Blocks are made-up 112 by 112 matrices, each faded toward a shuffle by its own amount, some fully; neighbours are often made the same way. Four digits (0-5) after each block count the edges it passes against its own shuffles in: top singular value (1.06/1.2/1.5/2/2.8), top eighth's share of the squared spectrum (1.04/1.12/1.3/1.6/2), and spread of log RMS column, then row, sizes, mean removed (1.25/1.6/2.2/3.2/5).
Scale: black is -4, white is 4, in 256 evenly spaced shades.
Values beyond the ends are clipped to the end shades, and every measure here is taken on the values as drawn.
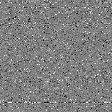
4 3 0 2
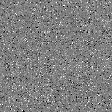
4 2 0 1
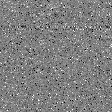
3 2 0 1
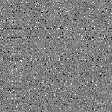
4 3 1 2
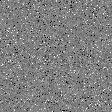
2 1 0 0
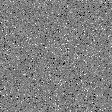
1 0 0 0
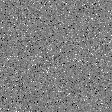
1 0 0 0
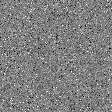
1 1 0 0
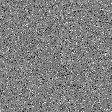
1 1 0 0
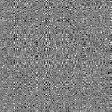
5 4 3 3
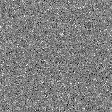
3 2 0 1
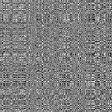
5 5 4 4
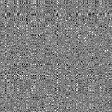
5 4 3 3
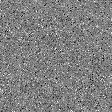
2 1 0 0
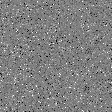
0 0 0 0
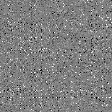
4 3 2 2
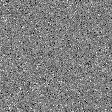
2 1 0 0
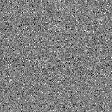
4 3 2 2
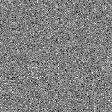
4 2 1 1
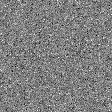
0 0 0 0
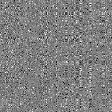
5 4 3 2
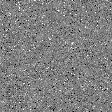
3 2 1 0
